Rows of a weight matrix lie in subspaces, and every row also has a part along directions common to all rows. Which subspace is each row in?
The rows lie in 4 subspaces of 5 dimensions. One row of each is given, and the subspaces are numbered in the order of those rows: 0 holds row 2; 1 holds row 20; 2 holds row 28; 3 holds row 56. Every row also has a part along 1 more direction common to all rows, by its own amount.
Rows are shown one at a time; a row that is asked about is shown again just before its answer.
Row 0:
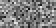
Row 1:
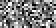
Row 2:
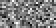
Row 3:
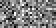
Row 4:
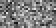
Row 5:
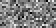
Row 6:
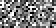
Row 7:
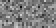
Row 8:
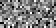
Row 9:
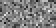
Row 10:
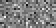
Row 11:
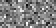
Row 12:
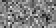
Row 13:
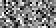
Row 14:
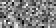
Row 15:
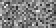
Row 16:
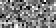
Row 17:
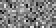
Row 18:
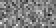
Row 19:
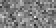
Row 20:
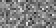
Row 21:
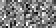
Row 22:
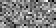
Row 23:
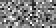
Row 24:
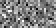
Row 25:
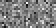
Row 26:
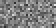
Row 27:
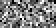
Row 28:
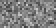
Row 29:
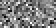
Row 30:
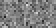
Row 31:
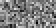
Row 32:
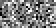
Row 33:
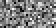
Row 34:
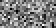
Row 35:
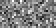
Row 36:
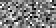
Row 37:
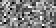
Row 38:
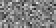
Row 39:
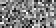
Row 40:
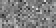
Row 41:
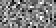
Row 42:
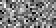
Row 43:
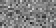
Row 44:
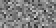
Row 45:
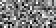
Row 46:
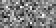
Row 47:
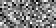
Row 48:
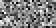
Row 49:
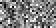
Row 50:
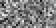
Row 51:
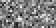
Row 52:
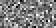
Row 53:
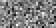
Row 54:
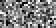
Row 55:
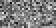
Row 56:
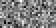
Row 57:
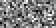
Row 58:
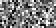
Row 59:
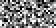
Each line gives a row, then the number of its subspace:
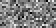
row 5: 0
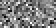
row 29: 2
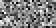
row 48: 2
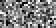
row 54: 2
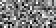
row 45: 3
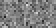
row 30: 1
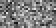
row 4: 2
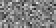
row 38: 2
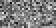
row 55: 2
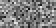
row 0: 2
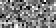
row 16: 3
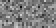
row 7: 3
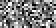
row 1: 2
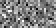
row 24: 2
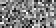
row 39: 3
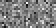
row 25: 1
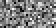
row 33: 1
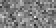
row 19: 2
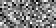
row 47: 0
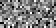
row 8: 3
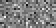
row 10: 1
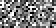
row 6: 1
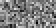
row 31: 1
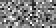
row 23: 3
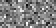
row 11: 1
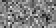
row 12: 3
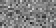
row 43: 0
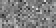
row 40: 3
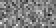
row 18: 2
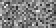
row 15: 0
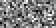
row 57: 2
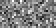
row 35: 0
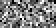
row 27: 0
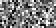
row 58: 3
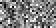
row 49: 1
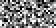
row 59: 3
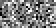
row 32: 0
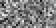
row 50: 2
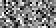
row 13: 1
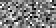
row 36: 3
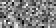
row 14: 3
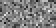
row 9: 0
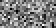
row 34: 0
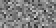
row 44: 2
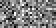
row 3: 0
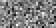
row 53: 1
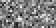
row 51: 3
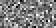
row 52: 0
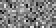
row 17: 1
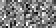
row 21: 1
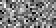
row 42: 1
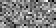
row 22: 0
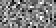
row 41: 0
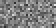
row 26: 1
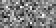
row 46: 3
